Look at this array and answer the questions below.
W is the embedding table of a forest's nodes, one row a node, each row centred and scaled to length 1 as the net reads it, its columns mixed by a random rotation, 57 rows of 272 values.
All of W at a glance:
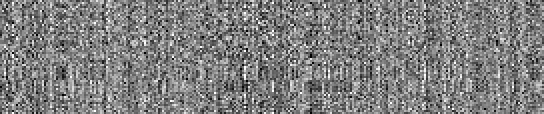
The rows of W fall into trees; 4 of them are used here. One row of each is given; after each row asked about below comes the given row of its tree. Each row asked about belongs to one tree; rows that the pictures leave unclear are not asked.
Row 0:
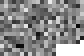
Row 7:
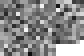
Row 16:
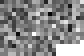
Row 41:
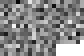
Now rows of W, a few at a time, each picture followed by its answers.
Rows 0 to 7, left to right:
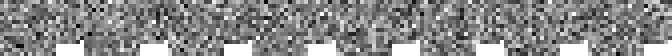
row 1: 41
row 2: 7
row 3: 7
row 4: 41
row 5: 0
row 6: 7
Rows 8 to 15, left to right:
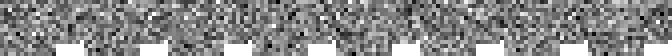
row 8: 16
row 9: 7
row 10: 0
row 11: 0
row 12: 41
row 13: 7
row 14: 7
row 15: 41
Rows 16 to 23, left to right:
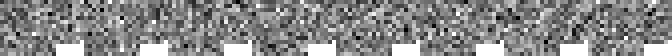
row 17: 41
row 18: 0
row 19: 0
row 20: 16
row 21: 16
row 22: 16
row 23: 7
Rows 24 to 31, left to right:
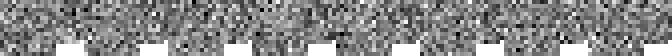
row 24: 41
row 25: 7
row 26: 0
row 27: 41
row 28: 41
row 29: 0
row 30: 7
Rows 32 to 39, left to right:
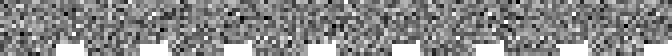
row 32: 41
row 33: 7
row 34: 7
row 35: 7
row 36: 7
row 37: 7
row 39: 7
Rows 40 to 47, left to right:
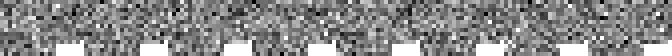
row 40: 41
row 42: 41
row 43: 41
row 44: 41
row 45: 41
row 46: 0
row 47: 7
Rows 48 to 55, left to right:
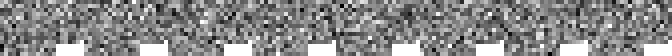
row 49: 0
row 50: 16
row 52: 41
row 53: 7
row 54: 41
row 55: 0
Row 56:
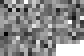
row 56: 41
